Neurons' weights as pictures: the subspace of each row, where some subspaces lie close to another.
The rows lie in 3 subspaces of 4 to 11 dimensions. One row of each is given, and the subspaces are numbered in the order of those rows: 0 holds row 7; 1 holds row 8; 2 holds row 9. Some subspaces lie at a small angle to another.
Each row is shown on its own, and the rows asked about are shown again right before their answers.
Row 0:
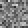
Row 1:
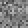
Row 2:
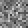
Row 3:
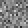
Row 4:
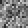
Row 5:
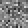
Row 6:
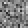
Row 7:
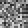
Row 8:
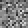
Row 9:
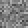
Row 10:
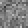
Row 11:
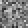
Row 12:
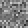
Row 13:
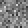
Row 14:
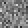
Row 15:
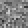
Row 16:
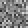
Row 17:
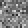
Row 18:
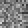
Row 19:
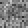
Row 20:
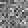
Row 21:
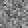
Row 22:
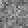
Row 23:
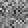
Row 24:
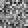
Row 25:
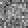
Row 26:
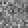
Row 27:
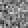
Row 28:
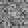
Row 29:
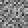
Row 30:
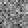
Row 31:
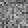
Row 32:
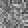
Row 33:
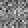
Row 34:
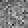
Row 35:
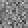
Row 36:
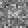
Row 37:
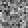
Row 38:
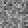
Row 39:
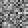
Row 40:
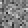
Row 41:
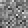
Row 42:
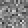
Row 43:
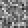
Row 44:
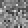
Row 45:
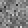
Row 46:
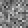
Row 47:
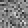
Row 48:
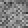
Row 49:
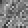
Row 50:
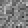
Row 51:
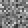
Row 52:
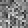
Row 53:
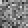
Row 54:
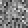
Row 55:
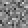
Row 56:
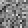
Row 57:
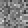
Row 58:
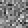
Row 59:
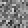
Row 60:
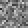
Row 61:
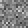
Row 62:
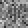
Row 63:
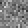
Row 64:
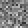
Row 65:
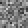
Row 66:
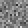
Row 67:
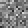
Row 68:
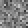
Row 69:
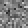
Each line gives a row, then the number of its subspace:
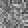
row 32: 2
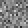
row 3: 0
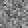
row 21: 2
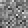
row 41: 1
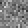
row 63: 2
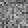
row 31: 1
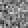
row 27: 2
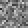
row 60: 1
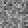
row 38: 0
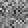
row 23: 1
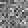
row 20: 1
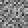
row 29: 2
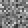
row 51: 1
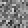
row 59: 1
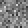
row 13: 0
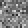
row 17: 2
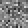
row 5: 2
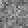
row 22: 1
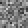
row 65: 1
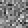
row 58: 1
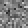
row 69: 2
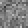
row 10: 0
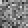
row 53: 1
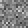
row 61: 1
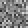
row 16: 0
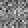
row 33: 1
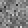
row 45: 0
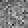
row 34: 1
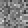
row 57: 2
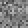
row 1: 0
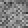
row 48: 1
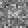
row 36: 1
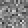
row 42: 2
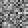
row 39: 2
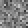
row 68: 2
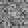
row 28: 1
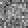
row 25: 0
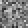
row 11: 1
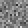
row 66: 0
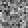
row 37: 2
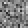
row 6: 2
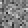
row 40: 1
